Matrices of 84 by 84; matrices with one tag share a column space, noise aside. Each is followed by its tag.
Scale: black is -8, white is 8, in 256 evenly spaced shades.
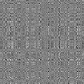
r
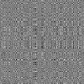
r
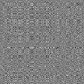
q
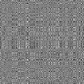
r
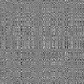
r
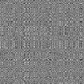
r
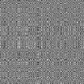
r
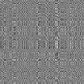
r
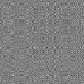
q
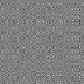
q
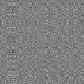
q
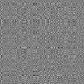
q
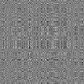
r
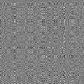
q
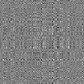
r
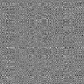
q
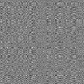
q
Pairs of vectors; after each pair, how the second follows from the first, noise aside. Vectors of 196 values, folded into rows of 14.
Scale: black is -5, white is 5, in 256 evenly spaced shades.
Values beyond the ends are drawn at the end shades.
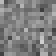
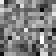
scaled up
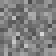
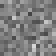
shuffled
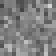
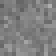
shrunk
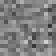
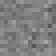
shrunk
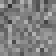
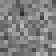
shuffled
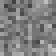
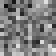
scaled up
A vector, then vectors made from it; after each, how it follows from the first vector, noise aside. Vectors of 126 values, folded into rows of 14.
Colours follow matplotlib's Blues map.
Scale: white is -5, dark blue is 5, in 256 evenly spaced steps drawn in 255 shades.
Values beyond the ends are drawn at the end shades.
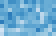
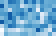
scaled up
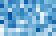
scaled up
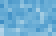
shrunk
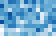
scaled up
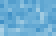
shrunk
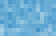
shrunk
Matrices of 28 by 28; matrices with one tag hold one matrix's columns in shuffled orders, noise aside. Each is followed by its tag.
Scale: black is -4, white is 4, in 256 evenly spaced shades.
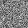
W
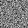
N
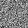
N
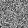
N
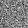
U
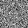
N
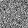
N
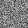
W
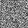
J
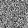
N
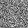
U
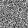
N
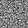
J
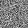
W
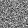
U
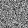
N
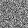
U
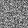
J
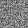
J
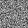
J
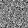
N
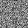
J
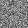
W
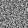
N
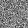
N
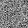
W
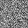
J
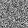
U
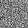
U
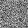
U
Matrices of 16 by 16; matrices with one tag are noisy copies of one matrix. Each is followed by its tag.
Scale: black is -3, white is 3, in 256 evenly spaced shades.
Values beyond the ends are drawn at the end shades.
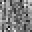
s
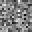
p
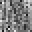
s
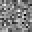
p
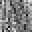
s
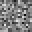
p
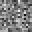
p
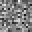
p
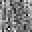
s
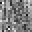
s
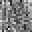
s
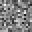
p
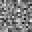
p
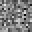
p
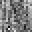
s
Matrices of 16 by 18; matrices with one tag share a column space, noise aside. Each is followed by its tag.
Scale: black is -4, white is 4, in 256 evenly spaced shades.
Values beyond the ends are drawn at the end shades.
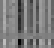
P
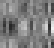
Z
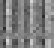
P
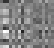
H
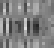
Z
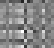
H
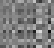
H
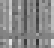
P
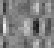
Z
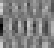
Z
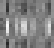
Z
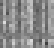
P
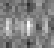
Z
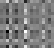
H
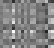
H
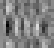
Z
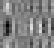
Z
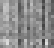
P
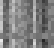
P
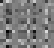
H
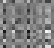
H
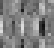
Z
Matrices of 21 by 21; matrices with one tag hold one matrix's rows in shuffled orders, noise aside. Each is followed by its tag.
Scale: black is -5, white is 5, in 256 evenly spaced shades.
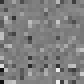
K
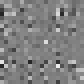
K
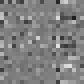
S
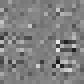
S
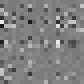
K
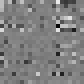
S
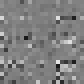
S
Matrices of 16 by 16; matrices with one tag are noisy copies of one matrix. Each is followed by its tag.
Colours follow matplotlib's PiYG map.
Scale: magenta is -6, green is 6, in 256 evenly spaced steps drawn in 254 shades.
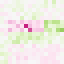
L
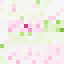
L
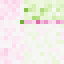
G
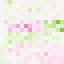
L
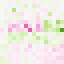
L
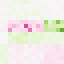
L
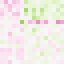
G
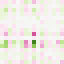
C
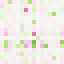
C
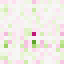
C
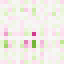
C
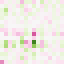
C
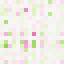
C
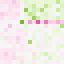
G
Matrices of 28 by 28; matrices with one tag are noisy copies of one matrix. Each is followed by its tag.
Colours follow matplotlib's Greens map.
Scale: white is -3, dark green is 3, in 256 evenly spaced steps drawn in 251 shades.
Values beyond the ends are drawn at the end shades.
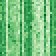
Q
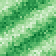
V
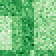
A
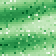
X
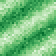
V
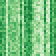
Q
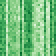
Q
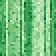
Q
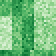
A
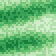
X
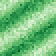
V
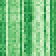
Q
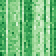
Q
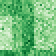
A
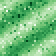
V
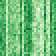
Q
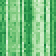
Q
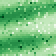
X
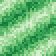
V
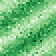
V
